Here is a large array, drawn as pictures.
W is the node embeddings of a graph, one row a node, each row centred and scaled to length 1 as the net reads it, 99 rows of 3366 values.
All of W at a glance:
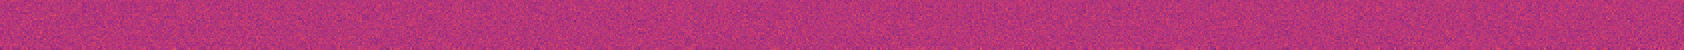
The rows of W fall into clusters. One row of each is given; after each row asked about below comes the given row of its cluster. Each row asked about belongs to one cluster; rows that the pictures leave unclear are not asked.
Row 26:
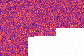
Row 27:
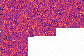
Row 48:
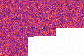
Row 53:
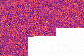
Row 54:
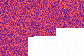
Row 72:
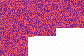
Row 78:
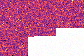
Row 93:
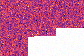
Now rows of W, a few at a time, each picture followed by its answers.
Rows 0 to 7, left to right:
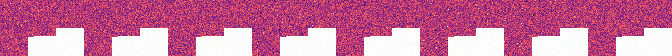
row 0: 93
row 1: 72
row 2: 53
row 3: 48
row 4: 26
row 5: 78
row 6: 72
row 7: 27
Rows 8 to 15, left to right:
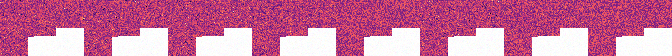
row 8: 54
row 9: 78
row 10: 72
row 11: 26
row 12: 54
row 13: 78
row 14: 93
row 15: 26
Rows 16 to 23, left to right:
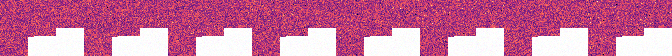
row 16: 53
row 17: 93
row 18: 26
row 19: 48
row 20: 54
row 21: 26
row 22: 78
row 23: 26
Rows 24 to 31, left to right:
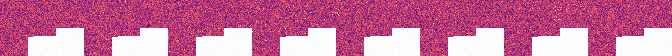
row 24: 72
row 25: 54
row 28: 27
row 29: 93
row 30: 48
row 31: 27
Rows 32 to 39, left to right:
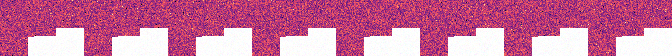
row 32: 78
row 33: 26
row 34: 54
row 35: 93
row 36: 54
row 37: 48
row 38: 93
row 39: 93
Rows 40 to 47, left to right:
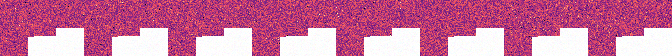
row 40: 27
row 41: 53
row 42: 27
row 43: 78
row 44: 54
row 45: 78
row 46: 93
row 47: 27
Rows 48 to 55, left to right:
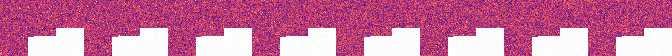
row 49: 78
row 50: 53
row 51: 27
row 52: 26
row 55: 27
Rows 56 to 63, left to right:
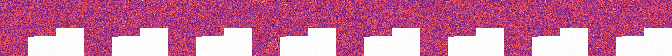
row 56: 26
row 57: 48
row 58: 93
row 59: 72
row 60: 48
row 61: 78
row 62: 54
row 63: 53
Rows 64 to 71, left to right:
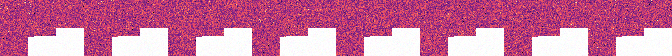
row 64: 27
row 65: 53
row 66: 54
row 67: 53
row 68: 48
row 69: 26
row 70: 78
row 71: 53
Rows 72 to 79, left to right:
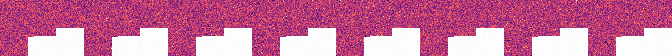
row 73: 54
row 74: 78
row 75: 54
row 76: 26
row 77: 26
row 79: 72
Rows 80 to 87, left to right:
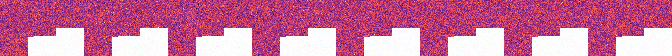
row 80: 93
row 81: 26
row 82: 27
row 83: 48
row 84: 78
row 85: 72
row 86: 72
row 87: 27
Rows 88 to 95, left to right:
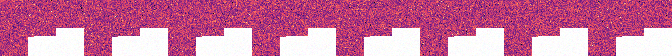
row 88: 72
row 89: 48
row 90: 54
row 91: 93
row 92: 53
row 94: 53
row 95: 78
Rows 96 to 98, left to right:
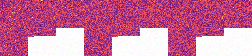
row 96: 78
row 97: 53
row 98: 78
